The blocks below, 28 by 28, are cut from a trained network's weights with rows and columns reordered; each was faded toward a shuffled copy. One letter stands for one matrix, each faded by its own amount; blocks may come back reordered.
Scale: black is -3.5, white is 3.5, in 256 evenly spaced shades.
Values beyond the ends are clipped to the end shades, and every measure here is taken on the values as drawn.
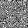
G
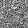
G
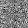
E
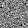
G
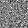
G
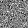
G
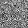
E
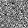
E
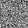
G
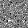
G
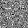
G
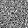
E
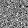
G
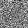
G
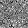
G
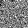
G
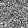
E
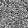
E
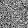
E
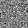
G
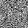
G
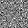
E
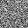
E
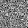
E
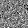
G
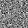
E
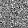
E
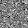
G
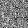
G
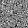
G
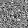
E
